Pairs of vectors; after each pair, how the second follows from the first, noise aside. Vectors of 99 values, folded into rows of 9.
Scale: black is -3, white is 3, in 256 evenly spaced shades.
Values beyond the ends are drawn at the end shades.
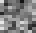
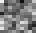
copied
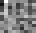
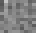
shrunk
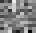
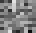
copied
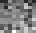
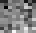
copied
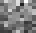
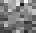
copied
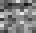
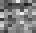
copied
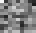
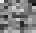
copied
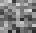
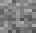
shrunk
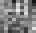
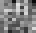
copied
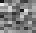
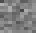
shrunk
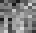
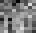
copied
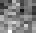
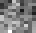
copied
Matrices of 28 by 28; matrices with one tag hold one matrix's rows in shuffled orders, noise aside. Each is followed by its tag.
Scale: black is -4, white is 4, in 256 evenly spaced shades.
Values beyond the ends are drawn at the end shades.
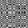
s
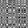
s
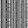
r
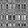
s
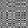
s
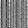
r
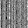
r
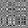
s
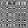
s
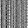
r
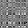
s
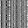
r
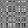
s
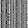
r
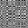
s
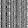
r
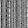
r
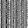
r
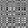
s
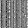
r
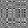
s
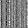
r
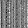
r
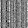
r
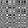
s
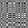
s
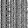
r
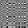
s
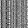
r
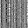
r
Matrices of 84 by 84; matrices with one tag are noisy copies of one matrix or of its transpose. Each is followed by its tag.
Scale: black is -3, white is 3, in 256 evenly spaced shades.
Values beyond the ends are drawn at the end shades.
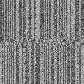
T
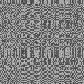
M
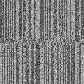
T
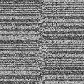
T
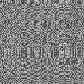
M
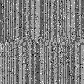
T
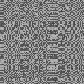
M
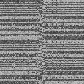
T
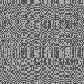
M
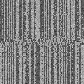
T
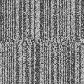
T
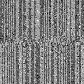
T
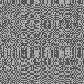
M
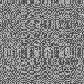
M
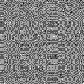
M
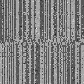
T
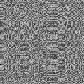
M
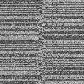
T
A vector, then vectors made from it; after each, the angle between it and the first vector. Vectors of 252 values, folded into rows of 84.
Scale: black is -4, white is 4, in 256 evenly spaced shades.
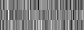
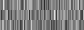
partly opposed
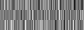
partly aligned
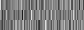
partly opposed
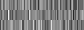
nearly parallel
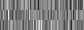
nearly parallel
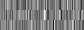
orthogonal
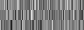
partly opposed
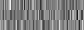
orthogonal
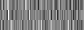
nearly parallel
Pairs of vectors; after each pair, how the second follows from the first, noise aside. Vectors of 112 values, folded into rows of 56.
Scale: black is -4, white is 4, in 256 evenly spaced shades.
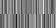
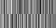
wrapped around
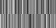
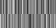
copied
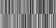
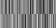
copied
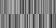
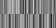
copied
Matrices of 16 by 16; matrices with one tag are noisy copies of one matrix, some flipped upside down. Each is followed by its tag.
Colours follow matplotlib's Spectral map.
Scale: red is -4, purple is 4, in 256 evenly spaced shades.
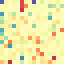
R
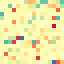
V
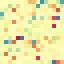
V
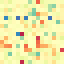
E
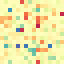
E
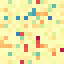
E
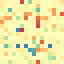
E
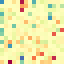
R
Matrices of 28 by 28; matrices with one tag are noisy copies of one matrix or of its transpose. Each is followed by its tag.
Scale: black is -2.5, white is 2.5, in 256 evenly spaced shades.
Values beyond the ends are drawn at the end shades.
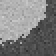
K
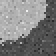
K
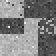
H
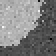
K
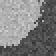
K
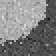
K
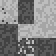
H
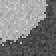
K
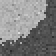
K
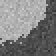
K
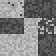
H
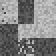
H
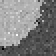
K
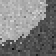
K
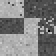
H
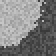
K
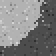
K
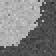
K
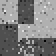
H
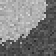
K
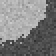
K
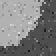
K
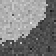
K
